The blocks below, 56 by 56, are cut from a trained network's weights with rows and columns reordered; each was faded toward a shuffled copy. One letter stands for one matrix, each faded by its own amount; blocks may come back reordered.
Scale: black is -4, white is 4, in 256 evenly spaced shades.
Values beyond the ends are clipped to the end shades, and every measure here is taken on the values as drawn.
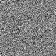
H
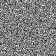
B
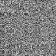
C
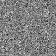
B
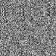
C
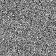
H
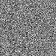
B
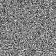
H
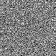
B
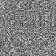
C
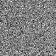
B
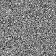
B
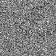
B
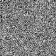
B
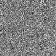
C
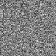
C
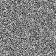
H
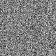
B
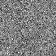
B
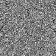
B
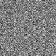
C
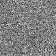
B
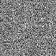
B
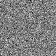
B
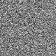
C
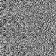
C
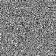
B
